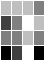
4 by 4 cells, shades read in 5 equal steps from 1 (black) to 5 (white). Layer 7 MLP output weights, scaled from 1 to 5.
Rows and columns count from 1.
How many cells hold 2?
2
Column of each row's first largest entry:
1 3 3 3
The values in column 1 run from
1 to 4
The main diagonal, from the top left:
4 3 4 1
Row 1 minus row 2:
2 1 -1 -1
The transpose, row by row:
4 2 3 1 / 4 3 3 2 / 4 5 4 5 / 3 4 3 1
